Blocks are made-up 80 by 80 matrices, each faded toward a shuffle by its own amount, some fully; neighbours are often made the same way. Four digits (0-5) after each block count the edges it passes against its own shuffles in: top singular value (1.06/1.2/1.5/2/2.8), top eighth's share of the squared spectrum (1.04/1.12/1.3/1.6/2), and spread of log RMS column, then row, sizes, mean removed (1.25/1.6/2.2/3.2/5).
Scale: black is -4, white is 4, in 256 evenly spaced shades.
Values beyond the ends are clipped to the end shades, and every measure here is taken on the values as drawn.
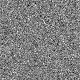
1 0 0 0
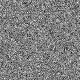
0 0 0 0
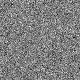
0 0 0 0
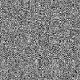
4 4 2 2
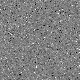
0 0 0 0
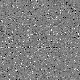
3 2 0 1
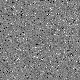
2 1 0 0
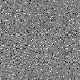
4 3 0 2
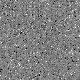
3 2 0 0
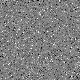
2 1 0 0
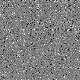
3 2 0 1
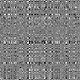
5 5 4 4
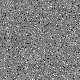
1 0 0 0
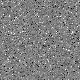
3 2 0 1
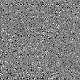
4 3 1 2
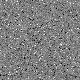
0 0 0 0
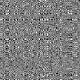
5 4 3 3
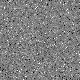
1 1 0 0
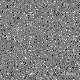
3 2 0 1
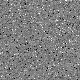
1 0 0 0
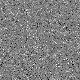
2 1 0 0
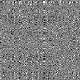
4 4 2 3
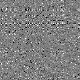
4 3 2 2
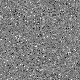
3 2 0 0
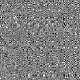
4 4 2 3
